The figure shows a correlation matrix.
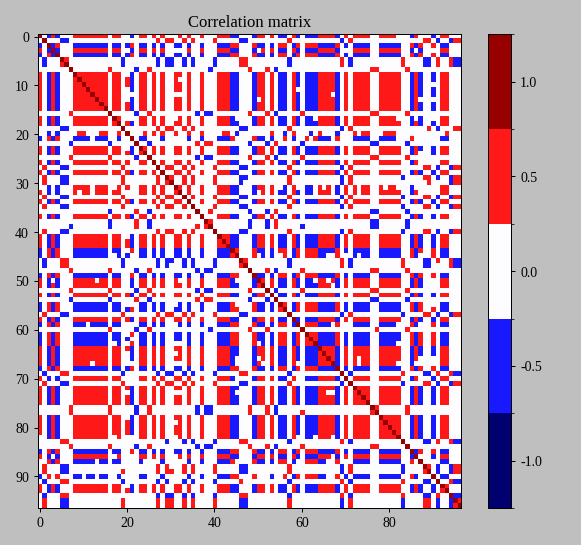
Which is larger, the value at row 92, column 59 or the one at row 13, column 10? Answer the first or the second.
the second
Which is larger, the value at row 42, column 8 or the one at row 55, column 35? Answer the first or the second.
the first
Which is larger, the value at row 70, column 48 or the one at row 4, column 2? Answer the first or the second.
the second
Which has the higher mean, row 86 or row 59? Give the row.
86
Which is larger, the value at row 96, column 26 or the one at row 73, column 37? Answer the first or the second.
the second
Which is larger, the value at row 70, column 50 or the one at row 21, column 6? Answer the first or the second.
the first
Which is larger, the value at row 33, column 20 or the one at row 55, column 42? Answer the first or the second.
the first
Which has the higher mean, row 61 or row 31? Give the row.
31
